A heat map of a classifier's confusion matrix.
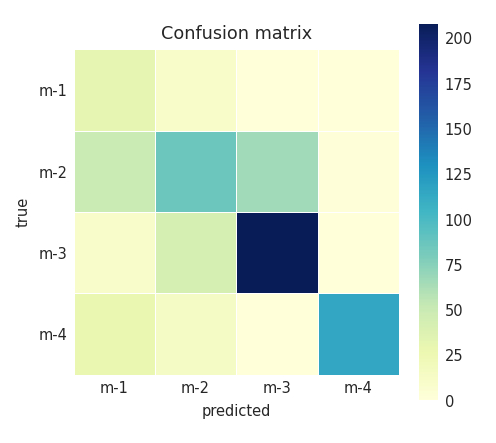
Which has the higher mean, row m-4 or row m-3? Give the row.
m-3
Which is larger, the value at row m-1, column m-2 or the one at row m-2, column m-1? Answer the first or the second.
the second
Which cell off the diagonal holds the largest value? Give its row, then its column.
m-2, m-3
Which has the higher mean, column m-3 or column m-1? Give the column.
m-3
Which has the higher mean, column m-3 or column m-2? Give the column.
m-3
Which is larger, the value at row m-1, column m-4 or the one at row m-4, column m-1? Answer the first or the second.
the second
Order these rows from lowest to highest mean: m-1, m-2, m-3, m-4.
m-1, m-4, m-2, m-3
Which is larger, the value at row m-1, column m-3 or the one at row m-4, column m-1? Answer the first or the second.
the second
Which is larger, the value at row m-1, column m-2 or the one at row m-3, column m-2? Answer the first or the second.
the second
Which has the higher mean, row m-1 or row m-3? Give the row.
m-3
